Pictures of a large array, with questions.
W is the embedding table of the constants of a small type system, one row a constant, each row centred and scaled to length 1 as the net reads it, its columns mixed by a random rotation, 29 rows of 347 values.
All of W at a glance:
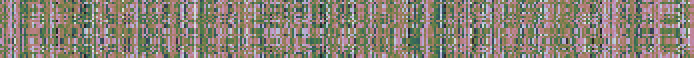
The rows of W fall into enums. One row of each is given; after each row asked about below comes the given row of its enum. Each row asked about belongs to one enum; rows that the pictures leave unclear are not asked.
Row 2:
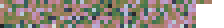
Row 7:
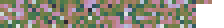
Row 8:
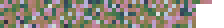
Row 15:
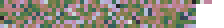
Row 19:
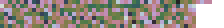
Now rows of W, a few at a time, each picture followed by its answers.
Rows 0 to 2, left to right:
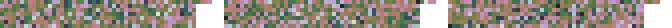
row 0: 8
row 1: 15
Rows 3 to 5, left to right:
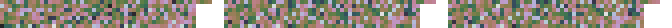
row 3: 2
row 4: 8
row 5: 8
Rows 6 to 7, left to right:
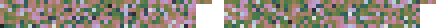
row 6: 2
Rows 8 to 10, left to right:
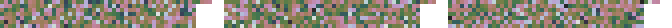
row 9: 7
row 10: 15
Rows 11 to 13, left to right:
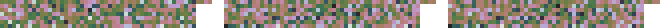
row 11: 7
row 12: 2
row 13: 2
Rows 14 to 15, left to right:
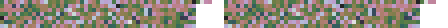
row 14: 15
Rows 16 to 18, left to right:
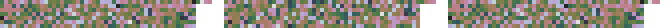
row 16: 15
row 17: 8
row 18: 15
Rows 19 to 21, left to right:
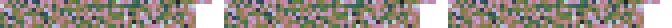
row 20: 19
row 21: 19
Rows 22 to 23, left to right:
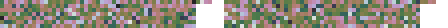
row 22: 15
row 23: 7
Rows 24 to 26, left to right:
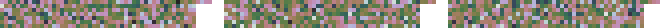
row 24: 19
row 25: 7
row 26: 8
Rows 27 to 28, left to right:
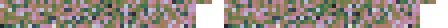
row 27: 2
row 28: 2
